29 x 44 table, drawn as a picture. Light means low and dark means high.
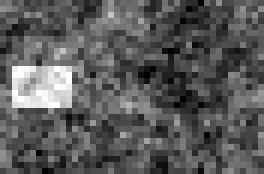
There are no regular stripes. The field is mottled with small blotches. In the middle left lies a patch that is lower than the rest. The values are skewed, with a long tail toward low values. The middle left is the ninth with the lowest average. Values change most from cell to cell in the middle left.
